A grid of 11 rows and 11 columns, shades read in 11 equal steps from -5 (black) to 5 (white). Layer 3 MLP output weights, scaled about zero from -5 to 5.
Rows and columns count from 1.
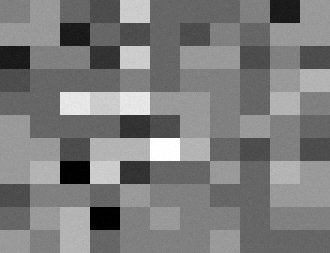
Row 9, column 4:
-1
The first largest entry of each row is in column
5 1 5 11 3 1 6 4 5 3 3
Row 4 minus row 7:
-3 -2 1 -3 -2 -6 -2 1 1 1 4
